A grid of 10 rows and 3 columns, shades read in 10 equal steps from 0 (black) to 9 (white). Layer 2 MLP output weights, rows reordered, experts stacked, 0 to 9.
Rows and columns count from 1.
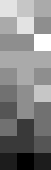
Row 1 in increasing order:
6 7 8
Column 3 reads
6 5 9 6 5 7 4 4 3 1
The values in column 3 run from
1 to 9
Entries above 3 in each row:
3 3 3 3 3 3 2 2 0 0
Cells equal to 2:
3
